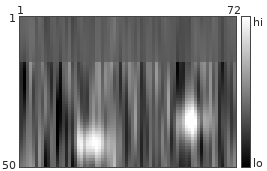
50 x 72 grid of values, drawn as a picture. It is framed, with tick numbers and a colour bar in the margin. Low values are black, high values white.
Two bumps rise from the field. Most values sit low, with a long tail of high ones. The top part is calmer, up to a seam about 30% of the way down. The middle left is the ninth with the lowest average. Neither half mirrors the other. The grain runs up and down.
